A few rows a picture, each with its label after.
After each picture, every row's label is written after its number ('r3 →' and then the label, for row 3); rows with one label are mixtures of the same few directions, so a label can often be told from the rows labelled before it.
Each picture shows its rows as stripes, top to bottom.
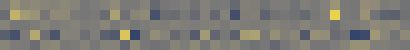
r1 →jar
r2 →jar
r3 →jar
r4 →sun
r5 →sun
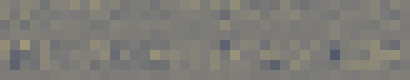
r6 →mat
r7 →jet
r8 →jet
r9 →jar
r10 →jet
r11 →jar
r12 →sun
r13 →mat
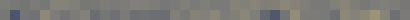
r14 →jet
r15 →sun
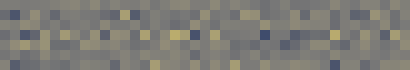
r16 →mat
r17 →sun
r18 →mat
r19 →mat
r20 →jet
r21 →mat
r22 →jar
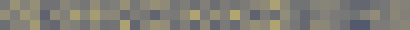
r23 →sun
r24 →mat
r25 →sun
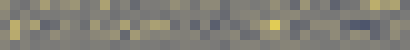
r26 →jar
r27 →jet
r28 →sun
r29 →sun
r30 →jet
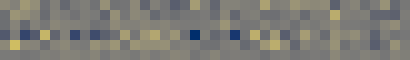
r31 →mat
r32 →jar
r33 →jet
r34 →mat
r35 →sun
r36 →mat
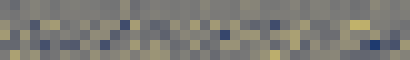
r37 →sun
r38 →sun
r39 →sun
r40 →jet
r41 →jar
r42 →sun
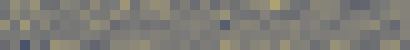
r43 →sun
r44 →jet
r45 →jet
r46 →jar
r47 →jet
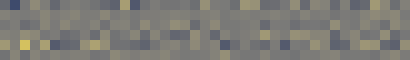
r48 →sun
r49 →jar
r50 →mat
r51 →mat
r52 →jet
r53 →jet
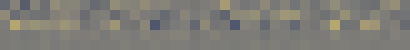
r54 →jet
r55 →jet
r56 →jar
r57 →mat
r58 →mat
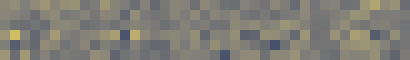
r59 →jar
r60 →sun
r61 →jet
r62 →sun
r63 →sun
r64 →jet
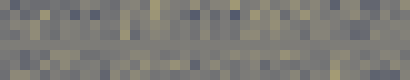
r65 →jar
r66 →mat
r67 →sun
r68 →sun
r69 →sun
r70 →jet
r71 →mat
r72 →jar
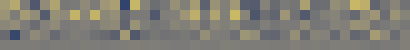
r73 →sun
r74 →mat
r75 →sun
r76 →sun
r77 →jar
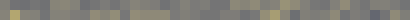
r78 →jet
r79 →sun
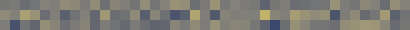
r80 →mat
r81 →mat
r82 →sun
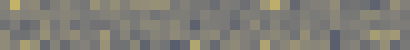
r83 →sun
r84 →jar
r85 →mat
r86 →jar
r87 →mat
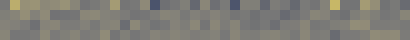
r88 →jar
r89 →jet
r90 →sun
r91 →jar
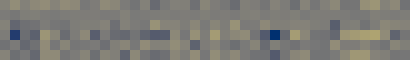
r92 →jar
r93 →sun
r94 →jar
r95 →sun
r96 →mat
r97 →sun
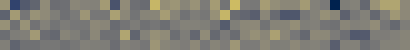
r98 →jar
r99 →jet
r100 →jet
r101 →sun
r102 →jar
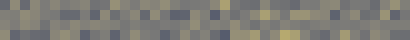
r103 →jet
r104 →mat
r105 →mat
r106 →jet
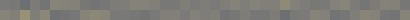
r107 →jet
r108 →jet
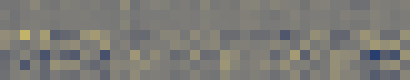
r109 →sun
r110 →sun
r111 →sun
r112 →jet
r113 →jar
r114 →jar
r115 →jet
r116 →jar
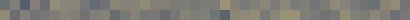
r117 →jet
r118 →jet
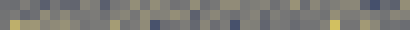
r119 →jar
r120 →mat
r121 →jar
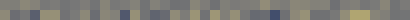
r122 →mat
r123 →sun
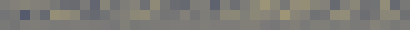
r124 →mat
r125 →jet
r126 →sun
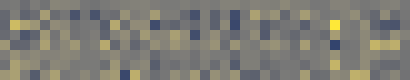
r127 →jet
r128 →mat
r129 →jar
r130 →mat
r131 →jar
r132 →jar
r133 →jar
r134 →sun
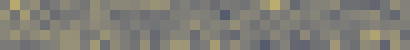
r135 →sun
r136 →jet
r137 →mat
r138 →jar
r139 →mat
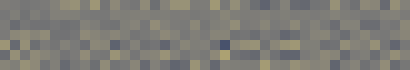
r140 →mat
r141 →jet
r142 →jar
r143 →jet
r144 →jet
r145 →jet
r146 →mat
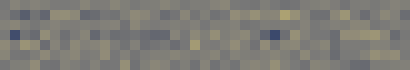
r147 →jet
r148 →jet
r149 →sun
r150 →sun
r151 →mat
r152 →jar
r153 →sun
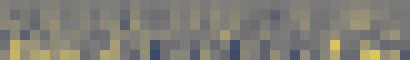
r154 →sun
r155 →sun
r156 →sun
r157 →jet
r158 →jar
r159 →jar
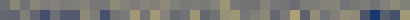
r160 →jet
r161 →jar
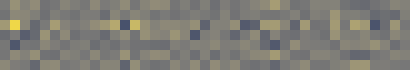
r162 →sun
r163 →jar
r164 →sun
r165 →mat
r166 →sun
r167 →sun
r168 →sun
